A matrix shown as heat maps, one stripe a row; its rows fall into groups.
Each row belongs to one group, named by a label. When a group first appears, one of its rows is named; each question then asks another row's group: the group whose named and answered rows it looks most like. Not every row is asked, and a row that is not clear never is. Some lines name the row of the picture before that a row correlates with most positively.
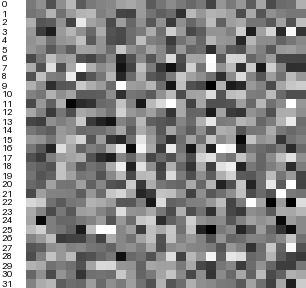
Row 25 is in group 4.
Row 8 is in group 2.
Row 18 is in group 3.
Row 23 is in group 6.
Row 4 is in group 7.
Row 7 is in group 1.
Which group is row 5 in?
6
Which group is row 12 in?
6
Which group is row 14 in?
3
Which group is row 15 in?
7
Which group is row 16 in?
3
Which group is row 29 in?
4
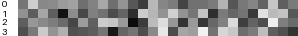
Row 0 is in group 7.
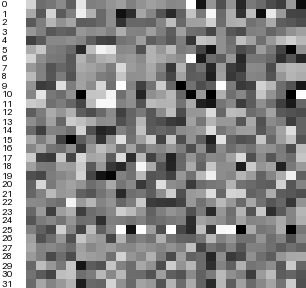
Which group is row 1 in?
1
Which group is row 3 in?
6
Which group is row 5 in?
4
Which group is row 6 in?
4
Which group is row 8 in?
6
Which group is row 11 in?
4
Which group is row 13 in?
1
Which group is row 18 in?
7
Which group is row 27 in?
4
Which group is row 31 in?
2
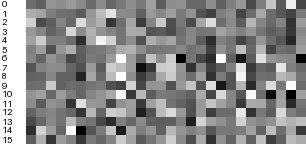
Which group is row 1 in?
4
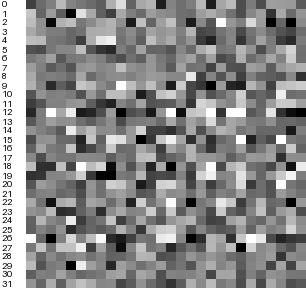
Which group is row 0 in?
3
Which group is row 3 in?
4
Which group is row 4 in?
4
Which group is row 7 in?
6
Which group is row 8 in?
4
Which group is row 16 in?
2
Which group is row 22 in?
3
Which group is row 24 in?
2
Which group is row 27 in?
7
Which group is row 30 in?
3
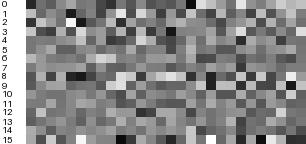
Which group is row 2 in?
2
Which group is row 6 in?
4
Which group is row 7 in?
7
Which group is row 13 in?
3
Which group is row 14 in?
4
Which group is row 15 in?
1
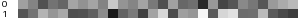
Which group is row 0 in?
6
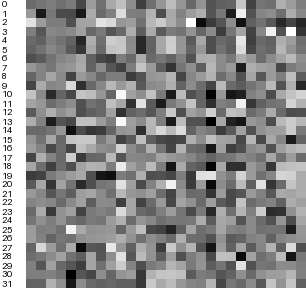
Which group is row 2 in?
4
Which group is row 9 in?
2
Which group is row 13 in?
6
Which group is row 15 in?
1
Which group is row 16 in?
6
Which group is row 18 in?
6
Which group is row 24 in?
3
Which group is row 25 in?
1
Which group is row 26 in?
6
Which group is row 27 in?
2
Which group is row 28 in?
3
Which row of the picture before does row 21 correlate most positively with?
0
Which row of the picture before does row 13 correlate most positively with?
0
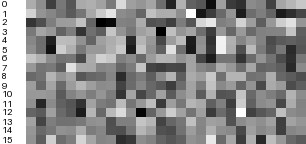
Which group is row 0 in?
6
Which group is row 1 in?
4
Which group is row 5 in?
3
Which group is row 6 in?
4
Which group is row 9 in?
1
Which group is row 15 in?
1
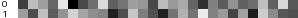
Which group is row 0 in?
2
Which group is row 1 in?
1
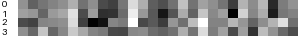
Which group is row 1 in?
7
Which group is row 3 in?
1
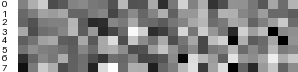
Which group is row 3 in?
7
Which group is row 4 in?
3
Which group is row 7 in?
3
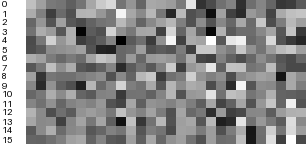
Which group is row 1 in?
6
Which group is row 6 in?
4
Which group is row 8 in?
7
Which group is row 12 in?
6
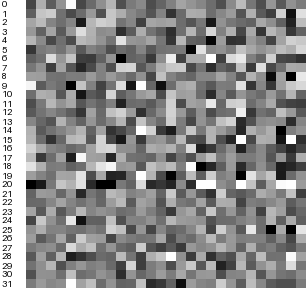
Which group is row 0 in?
2
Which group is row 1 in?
3
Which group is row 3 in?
1
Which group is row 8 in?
3
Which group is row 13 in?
3
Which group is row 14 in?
7
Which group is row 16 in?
4
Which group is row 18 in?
4
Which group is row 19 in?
7
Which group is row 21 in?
2
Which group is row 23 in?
1
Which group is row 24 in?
2
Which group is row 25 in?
3
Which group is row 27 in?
1
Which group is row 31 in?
1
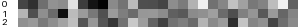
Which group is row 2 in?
7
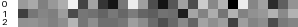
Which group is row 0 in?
7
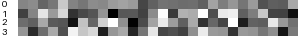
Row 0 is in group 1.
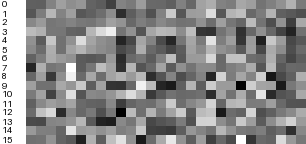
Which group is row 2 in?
3
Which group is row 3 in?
4
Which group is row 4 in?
1
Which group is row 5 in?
1
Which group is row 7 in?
2
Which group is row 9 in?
7
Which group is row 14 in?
1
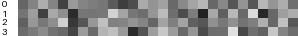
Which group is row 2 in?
2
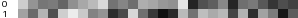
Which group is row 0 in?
4
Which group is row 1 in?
1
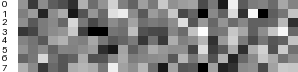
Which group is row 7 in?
6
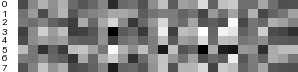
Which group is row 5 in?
6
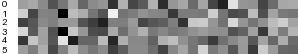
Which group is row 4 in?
2
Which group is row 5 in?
1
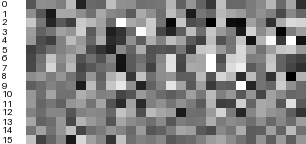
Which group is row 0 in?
2
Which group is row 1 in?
3
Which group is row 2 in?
6
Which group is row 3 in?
7
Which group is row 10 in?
1
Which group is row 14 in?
2
